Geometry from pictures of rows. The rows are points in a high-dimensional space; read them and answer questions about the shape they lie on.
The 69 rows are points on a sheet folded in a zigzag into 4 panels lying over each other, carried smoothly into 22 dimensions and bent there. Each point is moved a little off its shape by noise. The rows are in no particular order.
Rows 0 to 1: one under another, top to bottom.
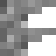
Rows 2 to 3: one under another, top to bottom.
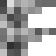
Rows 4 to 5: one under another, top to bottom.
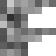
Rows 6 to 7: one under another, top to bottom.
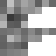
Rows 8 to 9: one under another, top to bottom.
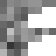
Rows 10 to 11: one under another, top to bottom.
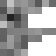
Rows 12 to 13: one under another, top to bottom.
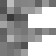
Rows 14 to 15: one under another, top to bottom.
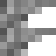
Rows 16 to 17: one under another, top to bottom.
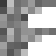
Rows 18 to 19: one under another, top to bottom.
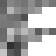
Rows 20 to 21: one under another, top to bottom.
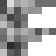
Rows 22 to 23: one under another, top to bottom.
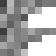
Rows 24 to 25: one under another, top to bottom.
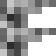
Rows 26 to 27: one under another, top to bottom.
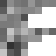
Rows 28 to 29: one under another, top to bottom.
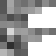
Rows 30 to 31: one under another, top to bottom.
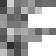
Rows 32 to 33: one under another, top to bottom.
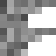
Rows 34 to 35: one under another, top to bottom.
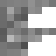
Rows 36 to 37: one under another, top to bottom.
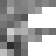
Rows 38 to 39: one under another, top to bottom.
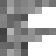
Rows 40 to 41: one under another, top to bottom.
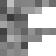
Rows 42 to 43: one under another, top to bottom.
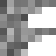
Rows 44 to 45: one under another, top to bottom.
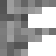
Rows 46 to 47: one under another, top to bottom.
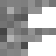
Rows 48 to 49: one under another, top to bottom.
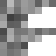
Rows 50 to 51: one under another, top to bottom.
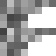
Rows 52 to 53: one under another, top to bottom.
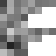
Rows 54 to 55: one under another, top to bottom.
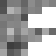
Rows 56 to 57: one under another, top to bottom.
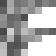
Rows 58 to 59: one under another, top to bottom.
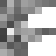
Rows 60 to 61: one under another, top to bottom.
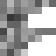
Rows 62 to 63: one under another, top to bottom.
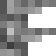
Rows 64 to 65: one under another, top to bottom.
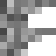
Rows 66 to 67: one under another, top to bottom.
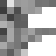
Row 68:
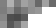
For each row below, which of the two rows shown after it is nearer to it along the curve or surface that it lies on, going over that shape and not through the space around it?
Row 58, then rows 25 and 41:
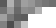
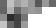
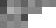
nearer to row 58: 41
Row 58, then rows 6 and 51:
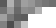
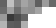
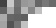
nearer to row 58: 51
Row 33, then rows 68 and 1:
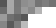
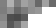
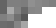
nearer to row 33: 1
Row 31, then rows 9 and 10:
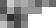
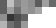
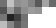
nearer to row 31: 9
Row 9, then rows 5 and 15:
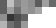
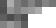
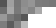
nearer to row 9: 5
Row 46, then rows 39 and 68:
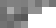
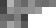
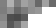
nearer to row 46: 68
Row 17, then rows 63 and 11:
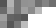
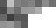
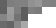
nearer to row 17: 11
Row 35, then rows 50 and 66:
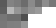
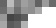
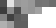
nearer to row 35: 50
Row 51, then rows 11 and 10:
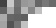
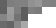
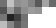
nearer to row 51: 11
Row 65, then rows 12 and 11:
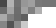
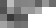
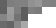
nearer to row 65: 11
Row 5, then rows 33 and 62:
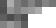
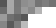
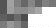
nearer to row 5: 62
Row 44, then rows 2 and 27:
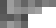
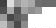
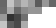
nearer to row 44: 27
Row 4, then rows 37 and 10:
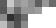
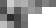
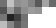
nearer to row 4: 37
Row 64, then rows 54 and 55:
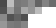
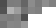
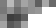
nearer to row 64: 54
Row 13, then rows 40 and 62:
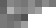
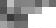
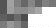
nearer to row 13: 62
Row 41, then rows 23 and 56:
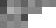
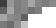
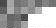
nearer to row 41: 56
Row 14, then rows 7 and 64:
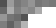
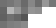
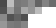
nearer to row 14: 64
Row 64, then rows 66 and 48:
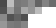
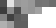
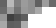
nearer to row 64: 66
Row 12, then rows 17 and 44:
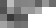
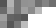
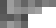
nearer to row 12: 44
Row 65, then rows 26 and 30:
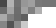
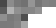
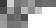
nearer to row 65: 30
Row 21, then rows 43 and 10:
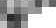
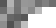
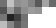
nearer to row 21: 10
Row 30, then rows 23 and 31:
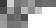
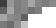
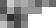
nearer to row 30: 23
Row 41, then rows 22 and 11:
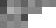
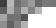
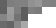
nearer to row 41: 11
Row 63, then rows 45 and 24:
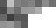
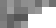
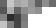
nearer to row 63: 24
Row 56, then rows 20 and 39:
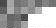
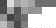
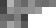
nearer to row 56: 39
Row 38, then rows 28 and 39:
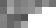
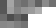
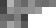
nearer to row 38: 28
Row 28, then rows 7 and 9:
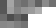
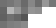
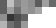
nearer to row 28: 9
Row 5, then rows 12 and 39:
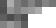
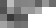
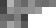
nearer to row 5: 12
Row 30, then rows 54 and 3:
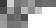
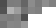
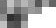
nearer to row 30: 54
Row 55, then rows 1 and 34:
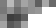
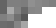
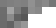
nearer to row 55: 34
